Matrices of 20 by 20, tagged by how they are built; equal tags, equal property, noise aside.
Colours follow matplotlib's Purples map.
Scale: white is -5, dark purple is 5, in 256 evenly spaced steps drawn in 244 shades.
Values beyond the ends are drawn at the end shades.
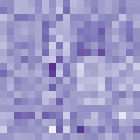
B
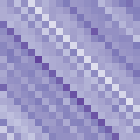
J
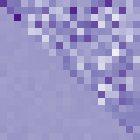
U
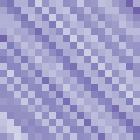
J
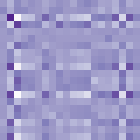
B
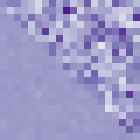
U
